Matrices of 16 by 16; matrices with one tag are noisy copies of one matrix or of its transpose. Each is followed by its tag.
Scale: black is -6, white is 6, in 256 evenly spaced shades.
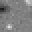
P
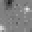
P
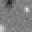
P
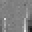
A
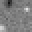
P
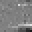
A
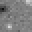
P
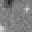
P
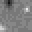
P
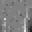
A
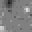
P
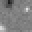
P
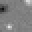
P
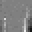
A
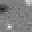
P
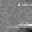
A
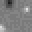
P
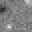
P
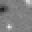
P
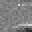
A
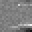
A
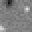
P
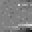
A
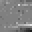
A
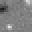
P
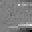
A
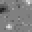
P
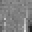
A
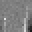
A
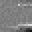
A
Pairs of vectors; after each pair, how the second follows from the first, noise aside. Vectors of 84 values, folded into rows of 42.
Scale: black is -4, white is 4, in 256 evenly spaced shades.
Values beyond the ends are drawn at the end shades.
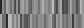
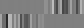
partly zeroed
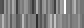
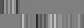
partly zeroed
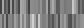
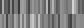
copied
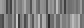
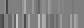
partly zeroed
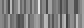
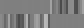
partly zeroed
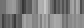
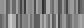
shuffled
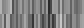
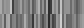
copied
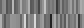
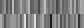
copied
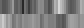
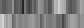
copied
